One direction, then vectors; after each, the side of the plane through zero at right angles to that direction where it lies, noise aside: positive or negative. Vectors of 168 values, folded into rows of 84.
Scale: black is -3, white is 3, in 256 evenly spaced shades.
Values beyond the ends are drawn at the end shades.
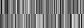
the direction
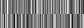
negative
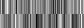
negative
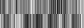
negative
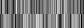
positive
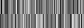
positive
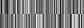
positive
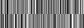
positive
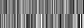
positive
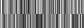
negative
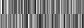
negative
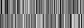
positive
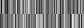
positive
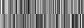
negative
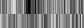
negative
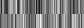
positive
